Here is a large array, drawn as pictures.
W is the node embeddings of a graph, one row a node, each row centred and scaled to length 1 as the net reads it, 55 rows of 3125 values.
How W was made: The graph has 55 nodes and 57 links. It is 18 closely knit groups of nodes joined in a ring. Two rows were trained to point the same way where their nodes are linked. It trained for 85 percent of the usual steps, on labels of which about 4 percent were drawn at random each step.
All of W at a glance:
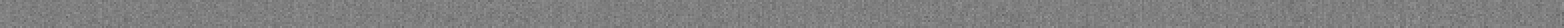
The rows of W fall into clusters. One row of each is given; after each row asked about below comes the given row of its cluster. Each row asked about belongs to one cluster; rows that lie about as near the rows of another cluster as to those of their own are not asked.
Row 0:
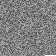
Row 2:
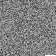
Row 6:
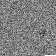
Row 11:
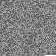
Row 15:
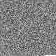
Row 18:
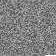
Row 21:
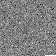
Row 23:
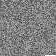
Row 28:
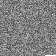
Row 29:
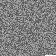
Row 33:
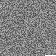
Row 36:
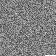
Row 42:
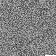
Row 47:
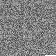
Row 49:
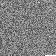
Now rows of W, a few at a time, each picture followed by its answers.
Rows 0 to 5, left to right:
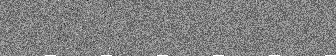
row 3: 36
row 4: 15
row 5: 21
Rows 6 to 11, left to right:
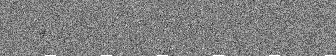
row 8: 42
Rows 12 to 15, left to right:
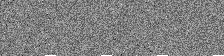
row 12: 11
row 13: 23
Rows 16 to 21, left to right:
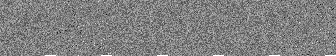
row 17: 0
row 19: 28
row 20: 18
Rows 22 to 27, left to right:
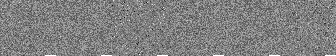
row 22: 15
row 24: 21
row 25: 49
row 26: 2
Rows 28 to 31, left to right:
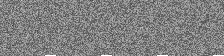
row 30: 18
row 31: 29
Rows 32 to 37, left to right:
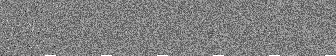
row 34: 33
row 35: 6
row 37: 47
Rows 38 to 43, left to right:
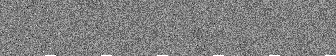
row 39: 2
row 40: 6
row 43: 42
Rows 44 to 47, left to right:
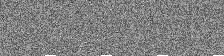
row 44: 23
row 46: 28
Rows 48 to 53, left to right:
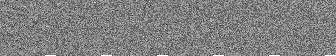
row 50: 29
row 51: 47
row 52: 33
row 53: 15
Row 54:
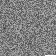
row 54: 36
